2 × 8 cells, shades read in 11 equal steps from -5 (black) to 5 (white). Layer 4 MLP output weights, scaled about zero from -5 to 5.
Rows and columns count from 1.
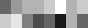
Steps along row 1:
up up same up up down up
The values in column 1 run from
-1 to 3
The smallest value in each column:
-1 1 0 -2 -1 -4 2 -1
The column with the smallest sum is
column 4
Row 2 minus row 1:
4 3 -2 -4 -4 -9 0 -4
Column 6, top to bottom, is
5 -4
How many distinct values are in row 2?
7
